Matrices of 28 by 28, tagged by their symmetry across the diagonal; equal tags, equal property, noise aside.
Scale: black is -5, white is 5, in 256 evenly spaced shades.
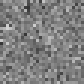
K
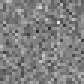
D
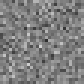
K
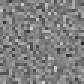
K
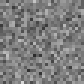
D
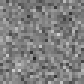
K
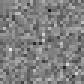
K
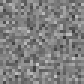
K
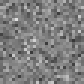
D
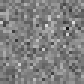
D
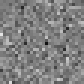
D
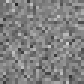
D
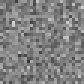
D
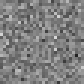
D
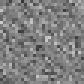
K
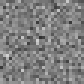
K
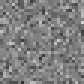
K
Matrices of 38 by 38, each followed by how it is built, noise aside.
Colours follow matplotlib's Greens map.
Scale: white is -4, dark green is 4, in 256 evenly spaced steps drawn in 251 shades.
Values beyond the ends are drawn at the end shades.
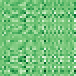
low rank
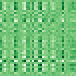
low rank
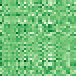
low rank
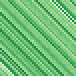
Toeplitz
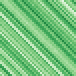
Toeplitz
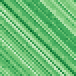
Toeplitz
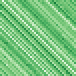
Toeplitz
